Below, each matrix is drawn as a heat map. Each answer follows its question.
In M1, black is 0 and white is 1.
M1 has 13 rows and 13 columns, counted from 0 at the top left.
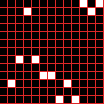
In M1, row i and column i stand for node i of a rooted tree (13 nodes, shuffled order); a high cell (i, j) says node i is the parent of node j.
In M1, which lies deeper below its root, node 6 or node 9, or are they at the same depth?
node 6
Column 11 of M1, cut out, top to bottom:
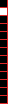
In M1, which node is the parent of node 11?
1
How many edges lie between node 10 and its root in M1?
1
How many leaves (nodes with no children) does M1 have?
7
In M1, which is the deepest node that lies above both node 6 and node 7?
12
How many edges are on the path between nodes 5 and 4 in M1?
4
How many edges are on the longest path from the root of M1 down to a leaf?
3
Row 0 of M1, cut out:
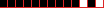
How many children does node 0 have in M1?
2
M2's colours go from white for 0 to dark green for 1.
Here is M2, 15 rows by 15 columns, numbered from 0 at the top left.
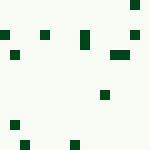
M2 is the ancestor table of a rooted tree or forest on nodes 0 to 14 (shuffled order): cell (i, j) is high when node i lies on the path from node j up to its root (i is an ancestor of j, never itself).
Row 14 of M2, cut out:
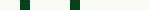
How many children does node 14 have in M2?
2
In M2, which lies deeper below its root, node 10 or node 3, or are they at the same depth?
node 10
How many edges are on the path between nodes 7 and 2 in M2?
2
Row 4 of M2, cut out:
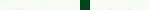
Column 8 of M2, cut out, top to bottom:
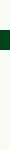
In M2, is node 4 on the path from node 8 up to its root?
yes
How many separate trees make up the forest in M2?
5
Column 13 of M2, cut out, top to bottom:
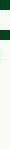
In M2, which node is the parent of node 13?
0
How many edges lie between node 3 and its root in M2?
0
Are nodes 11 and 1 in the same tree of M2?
yes
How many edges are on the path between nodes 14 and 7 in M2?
1
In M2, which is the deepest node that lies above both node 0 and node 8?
3
